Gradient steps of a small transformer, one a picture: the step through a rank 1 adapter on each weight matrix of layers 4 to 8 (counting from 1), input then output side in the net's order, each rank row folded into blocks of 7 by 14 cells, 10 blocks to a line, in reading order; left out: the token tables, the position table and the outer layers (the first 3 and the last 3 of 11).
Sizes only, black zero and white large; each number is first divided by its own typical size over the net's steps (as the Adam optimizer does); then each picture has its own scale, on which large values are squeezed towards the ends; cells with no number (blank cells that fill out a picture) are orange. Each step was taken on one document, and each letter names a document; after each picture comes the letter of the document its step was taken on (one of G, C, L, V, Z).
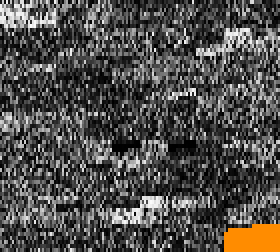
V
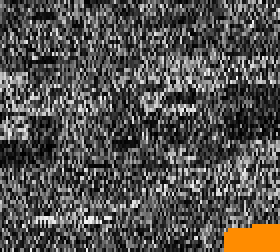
V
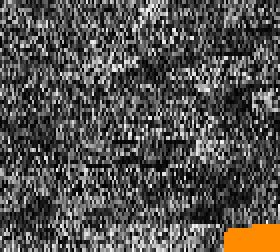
V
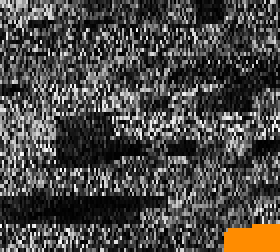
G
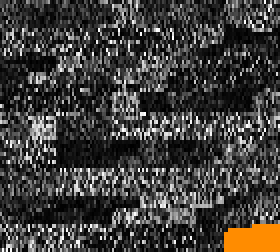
G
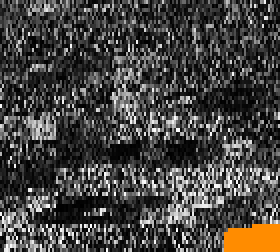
G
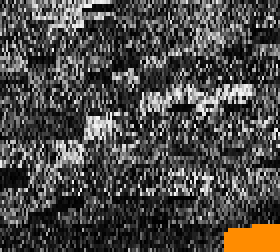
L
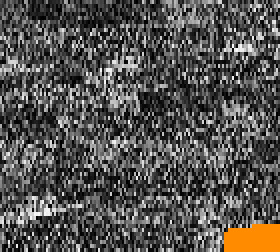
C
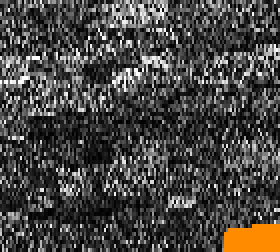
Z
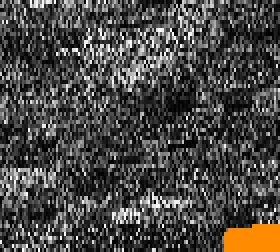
Z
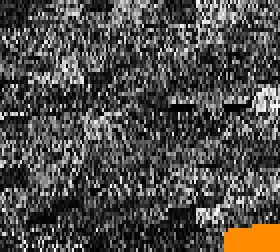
L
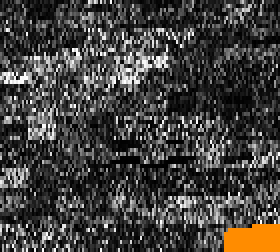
Z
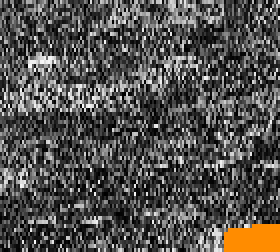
C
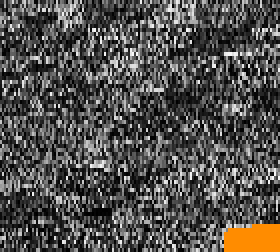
C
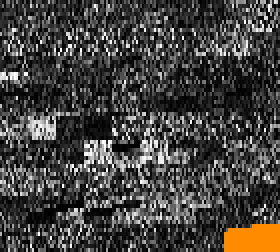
G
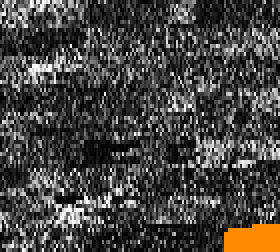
Z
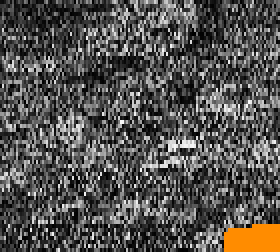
C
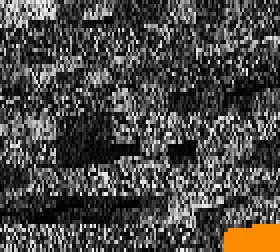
G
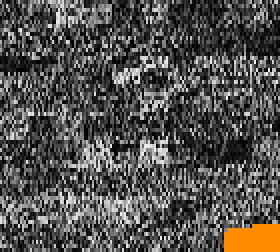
V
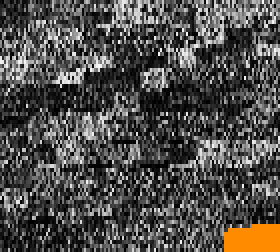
L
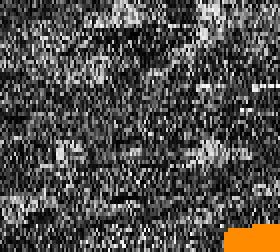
L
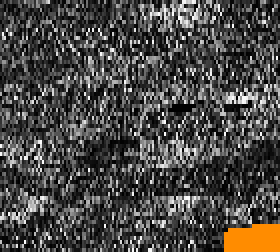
Z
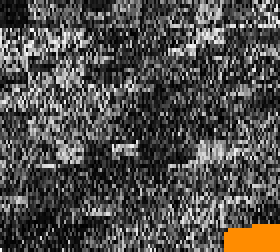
L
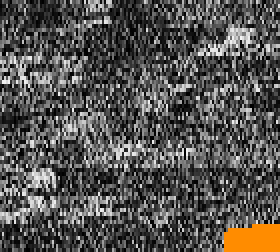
C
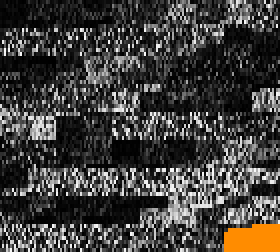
G
